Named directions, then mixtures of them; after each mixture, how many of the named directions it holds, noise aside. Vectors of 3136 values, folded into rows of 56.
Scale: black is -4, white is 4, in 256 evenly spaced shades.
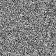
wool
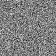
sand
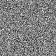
two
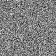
one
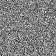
two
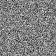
two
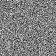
one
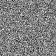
two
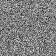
two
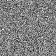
two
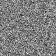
one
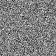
two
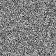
one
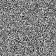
two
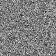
one
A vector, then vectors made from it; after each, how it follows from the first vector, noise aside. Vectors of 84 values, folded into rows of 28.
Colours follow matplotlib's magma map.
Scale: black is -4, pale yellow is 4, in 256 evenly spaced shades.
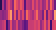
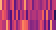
negated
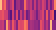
negated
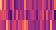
negated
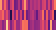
negated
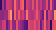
copied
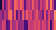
copied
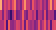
sign-scrambled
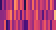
copied
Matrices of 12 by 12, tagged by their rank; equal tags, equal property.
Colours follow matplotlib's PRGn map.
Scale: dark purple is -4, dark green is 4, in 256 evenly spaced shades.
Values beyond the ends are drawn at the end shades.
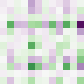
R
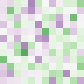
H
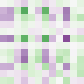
R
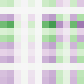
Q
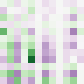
R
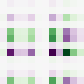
Q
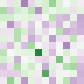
H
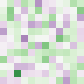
H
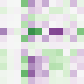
R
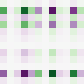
Q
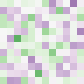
H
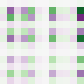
Q
